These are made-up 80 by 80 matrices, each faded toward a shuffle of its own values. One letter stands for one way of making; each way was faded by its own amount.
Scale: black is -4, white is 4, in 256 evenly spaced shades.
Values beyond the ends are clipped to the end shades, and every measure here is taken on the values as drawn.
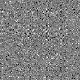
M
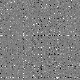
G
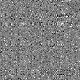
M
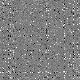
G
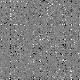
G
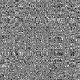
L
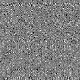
M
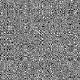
L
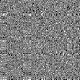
L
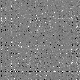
G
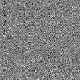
M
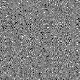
M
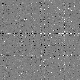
G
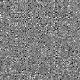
M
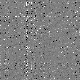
G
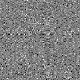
M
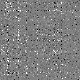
G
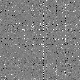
G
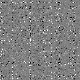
G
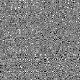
M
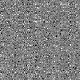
M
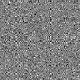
L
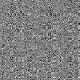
L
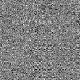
M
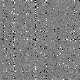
G
